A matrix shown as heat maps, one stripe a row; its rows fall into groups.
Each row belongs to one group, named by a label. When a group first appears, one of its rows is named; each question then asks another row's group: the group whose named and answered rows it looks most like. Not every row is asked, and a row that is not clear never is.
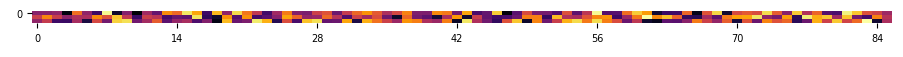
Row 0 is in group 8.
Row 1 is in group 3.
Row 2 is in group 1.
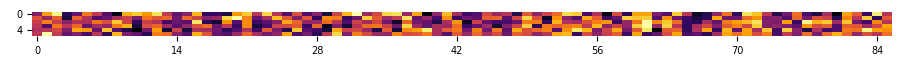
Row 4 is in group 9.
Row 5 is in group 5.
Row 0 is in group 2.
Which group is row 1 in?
8
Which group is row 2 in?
3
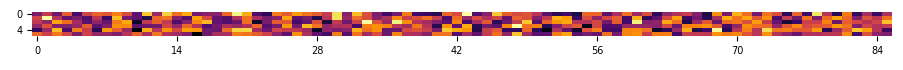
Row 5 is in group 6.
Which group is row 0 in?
8
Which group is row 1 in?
5
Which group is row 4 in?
8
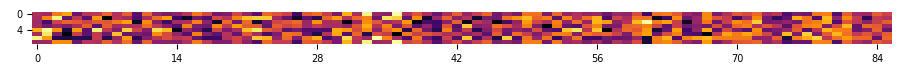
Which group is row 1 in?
2
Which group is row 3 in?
8
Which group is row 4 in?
2
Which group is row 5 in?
5
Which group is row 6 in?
1
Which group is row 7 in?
3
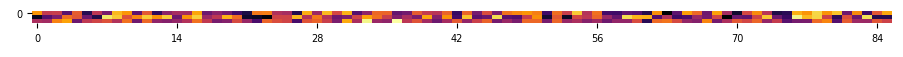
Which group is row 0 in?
1
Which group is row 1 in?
8
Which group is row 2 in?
3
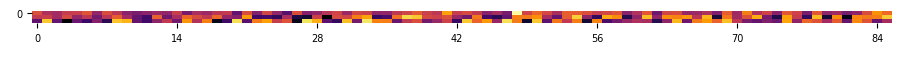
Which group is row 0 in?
9
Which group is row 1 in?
9
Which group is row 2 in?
1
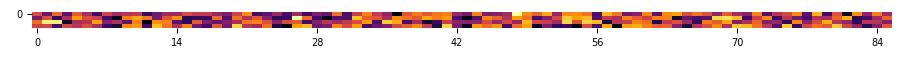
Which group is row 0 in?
9
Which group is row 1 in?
6
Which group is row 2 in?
2
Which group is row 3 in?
6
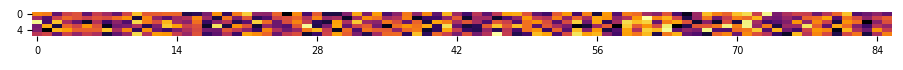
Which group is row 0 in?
6
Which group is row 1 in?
3
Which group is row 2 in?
2
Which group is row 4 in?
3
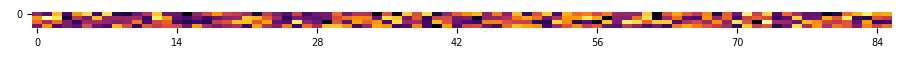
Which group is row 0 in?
9
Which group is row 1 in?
2
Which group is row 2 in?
6
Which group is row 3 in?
1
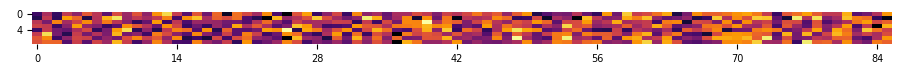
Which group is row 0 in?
6
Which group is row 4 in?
1
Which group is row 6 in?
6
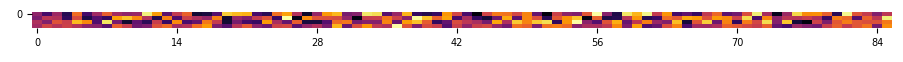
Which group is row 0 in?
8
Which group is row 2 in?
9
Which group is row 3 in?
5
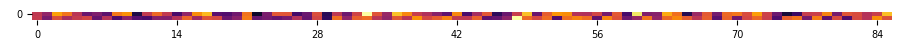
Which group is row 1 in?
9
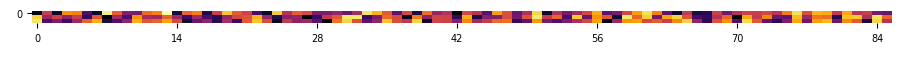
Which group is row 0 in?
8
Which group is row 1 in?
2
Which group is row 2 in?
2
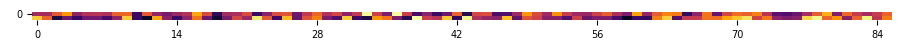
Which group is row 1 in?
1
